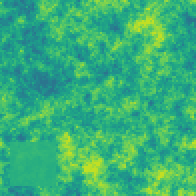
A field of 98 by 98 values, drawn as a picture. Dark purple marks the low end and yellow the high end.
In the bottom left lies a patch that is calmer than the rest. The bottom left is the smoothest part. No regular stripes run through it. The texture is blotchy.
